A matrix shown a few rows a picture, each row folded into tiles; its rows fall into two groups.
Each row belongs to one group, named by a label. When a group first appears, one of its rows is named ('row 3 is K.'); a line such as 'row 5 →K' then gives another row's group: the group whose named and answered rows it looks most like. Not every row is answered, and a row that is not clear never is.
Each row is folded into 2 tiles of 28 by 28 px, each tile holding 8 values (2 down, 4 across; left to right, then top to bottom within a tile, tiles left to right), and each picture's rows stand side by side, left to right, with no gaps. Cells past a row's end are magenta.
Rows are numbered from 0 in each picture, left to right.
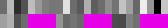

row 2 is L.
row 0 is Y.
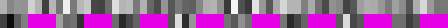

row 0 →L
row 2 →L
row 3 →Y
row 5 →L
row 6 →Y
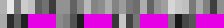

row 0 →L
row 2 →Y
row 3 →L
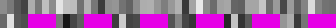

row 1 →L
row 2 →Y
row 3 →Y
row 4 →Y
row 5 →Y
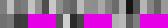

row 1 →Y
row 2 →Y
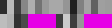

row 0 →Y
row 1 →Y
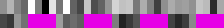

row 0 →L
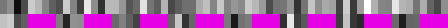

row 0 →Y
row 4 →L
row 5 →Y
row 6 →Y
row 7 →L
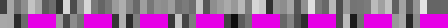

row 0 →Y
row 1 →L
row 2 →Y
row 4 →L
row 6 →Y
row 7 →Y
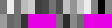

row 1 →L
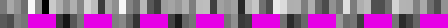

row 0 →L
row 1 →L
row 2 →L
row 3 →L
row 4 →Y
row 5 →L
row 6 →L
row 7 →L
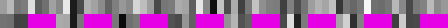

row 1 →Y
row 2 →L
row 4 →Y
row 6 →Y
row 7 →Y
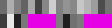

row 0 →Y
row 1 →L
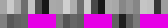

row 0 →L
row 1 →L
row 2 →L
